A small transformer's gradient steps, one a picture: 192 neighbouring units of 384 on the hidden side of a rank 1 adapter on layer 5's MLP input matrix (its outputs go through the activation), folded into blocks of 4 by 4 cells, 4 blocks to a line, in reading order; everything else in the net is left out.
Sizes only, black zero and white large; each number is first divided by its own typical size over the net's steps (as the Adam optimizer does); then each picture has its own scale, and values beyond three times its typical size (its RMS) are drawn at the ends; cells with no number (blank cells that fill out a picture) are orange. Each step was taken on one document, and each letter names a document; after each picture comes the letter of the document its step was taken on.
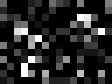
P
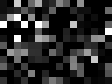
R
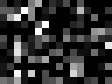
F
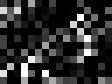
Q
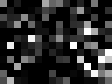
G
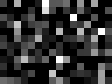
G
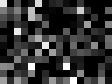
F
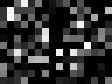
F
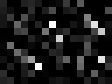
P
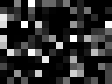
F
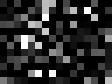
G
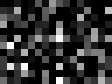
Q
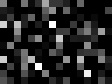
P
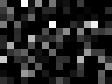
P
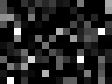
P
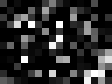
G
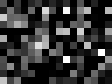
Q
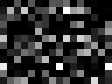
R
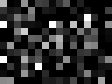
P
